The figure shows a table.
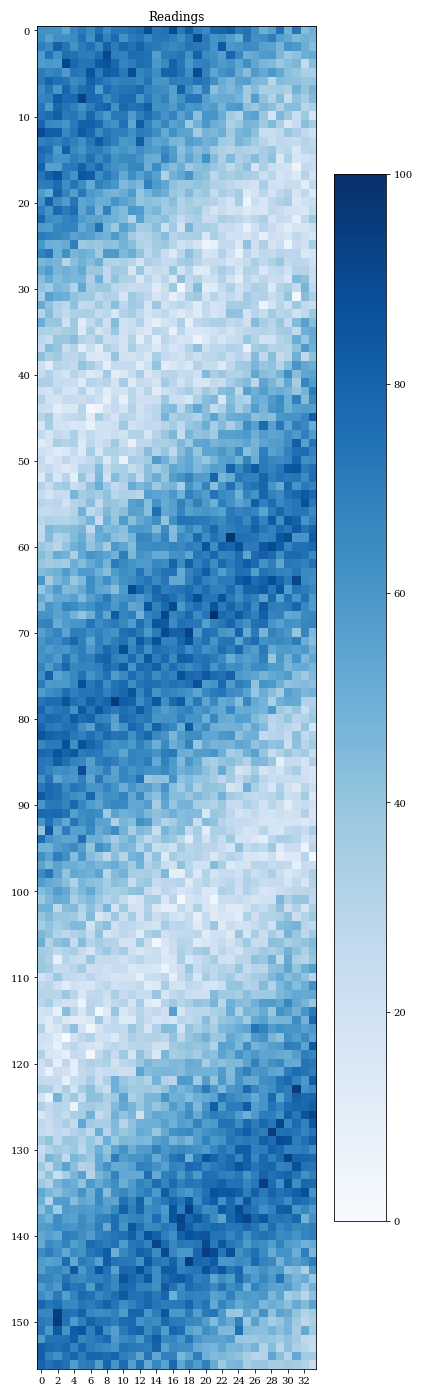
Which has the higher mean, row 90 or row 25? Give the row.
90
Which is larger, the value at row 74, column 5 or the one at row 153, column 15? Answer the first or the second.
the first
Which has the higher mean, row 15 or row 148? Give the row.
148
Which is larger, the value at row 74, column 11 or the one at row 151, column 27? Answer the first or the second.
the first
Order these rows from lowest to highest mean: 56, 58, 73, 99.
99, 56, 58, 73
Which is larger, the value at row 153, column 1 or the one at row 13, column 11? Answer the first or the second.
the first
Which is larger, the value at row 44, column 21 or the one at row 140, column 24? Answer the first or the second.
the second
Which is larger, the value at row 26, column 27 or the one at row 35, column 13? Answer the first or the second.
the first
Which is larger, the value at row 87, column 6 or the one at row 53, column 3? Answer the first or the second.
the first
